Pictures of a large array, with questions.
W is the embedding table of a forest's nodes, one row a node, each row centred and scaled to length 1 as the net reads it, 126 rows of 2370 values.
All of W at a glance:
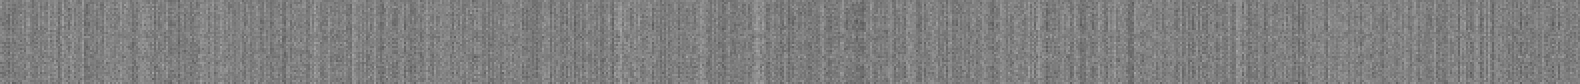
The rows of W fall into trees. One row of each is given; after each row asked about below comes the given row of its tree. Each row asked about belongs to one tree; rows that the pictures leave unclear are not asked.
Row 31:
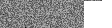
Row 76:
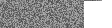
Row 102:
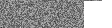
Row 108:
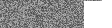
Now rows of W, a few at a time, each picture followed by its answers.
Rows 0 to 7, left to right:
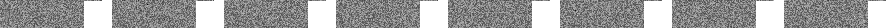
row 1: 31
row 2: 102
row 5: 102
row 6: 108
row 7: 102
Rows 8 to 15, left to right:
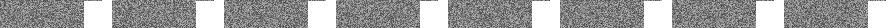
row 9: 102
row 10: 108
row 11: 102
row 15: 102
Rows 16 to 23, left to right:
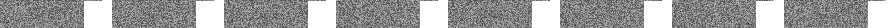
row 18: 108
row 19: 102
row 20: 108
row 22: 76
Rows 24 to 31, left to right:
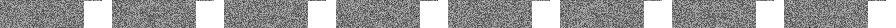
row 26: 31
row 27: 31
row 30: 108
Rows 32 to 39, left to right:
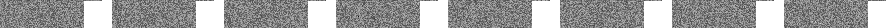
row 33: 108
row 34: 108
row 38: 108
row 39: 76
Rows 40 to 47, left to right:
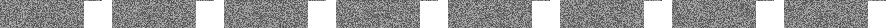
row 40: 108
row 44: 108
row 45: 102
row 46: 31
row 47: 108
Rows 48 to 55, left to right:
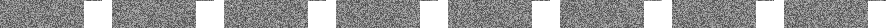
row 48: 31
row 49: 108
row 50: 102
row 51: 102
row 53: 76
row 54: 31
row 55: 102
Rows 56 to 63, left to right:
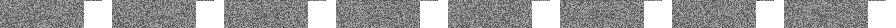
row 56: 31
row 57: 31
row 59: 108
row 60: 102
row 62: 31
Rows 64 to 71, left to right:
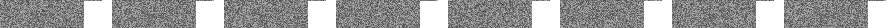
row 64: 108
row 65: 108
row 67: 76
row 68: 102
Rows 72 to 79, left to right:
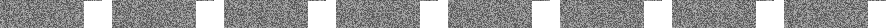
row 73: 102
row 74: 108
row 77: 108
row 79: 108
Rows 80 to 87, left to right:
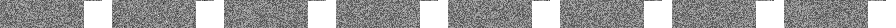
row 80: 31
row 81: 76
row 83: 102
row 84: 31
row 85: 102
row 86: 102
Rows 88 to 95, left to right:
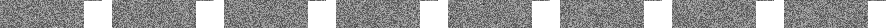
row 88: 102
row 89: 76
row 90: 31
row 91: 102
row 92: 76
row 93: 108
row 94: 31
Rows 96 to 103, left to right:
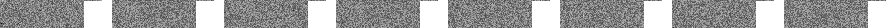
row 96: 76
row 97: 108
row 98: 31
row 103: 108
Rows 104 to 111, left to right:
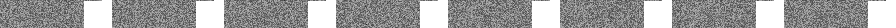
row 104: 108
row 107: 76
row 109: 108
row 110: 108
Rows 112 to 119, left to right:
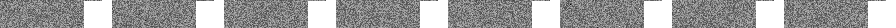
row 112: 108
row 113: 102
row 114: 108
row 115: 108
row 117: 76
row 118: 102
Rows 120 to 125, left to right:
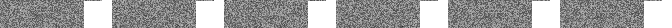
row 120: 108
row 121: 102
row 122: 31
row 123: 102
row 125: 108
